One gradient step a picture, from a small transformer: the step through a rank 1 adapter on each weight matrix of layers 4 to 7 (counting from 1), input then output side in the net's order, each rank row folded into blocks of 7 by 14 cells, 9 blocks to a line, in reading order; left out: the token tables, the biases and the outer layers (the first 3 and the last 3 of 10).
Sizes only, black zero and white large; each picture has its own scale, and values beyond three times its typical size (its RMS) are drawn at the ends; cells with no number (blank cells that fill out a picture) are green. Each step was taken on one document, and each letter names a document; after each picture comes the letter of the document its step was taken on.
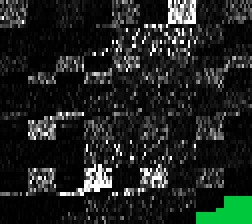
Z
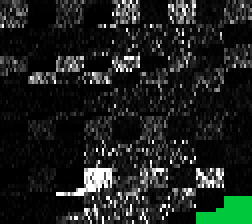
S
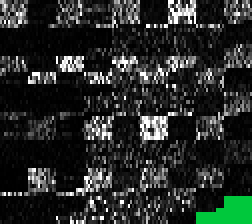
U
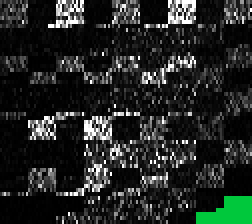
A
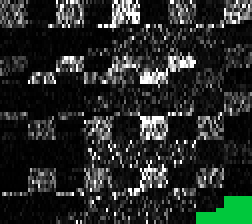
U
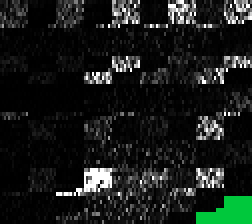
S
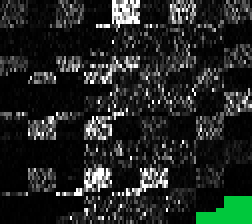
A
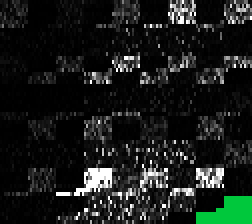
S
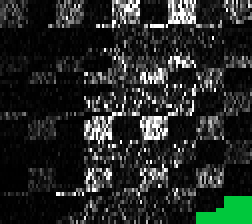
U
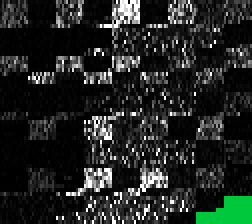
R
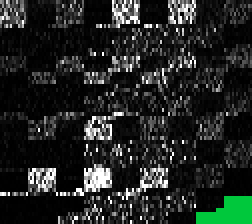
A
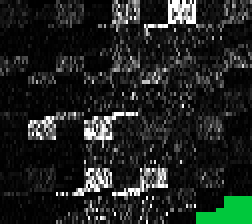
Z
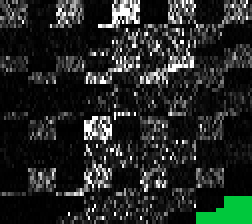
A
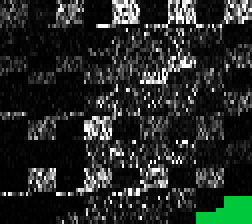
A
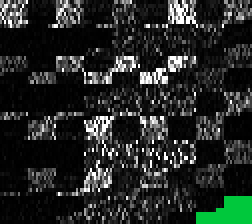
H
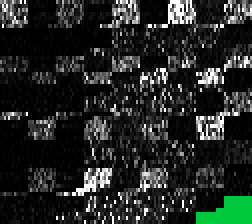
R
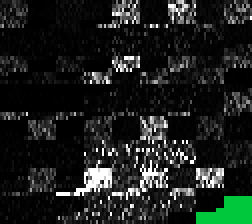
S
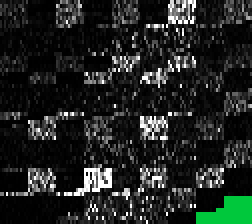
Z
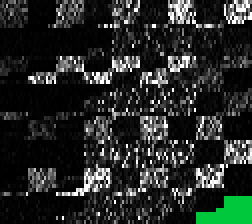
H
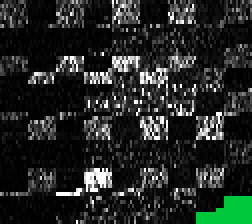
U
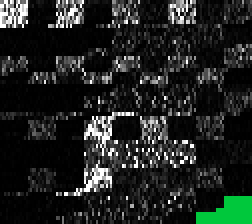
H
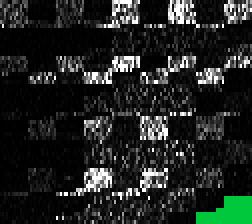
R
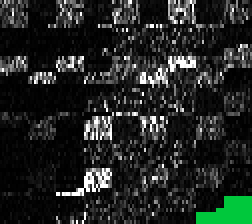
U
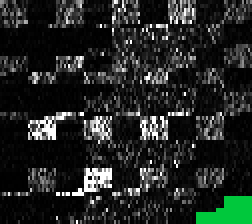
U
